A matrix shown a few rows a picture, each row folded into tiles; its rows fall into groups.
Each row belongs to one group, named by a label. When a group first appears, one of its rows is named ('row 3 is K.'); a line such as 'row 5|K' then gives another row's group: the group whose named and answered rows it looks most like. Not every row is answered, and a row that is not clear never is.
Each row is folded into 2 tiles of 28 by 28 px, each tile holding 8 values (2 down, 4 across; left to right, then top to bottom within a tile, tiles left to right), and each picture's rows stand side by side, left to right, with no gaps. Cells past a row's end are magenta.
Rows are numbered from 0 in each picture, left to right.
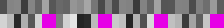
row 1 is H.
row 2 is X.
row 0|X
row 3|X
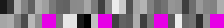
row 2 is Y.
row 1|H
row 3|H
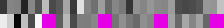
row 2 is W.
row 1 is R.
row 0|X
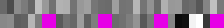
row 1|Y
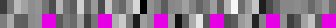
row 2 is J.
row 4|Y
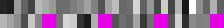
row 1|H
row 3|R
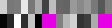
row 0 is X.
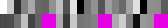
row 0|Y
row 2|J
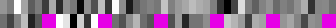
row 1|X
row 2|Y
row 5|J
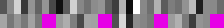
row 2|R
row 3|J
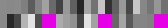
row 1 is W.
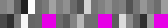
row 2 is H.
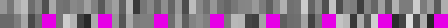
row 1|H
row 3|R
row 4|H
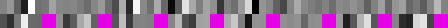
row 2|R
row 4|J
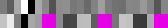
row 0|J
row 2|H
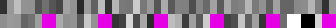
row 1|W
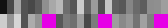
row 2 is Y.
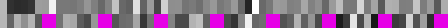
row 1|H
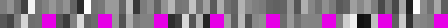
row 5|R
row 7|R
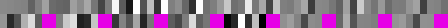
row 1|H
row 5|J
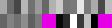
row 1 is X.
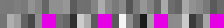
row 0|H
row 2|H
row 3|H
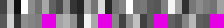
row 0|R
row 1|W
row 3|Y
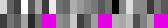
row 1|H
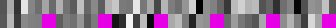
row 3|J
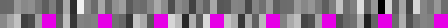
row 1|R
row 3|X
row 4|X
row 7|R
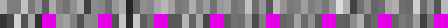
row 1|J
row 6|Y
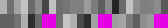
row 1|H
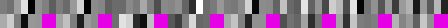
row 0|J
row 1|J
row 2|H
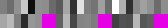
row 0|J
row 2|Y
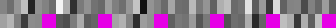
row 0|J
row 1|Y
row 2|J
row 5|X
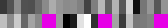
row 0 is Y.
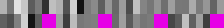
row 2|R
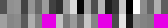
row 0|W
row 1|W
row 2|R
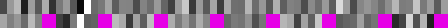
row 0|W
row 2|X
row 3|W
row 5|X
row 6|Y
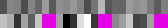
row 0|X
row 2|H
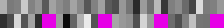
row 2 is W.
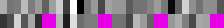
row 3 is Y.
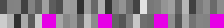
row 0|X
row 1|W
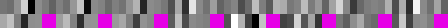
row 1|J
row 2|J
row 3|R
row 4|H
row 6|Y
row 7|R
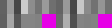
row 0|R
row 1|R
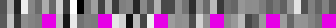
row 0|R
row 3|W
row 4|H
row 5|W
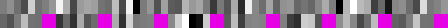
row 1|Y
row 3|H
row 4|R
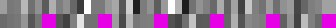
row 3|Y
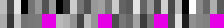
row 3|R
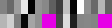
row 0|J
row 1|R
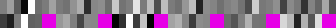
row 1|J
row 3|J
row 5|X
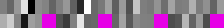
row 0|J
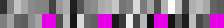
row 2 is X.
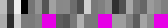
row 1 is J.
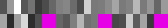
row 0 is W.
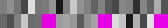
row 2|X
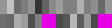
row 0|Y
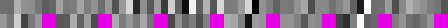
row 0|H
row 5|J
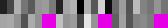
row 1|W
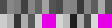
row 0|X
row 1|X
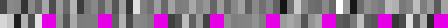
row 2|R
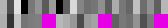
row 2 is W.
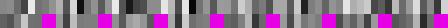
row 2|Y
